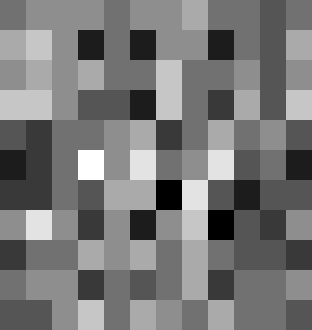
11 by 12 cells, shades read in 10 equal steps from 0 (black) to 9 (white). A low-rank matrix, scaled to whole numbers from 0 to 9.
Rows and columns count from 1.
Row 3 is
5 6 5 6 4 4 7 4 4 5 3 5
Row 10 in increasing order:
2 2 3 4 4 4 4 4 5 5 5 6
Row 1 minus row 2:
-2 -2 0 4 0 4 0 1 3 0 0 -2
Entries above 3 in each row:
11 8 11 7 8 8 4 7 8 9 9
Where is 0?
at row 7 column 7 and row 8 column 9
